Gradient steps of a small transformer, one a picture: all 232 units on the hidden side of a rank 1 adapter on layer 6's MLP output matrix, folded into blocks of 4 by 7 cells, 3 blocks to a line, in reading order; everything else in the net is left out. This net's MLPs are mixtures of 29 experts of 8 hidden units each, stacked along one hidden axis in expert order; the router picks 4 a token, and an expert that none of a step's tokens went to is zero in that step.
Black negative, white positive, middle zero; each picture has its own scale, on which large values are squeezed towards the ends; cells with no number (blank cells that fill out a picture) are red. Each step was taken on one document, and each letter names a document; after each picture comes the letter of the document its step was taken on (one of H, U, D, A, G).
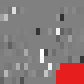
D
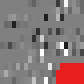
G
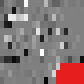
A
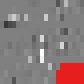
G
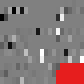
D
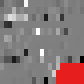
A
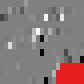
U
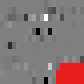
A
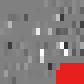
G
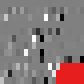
U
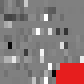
A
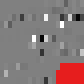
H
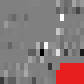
G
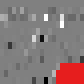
U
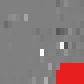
G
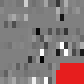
G
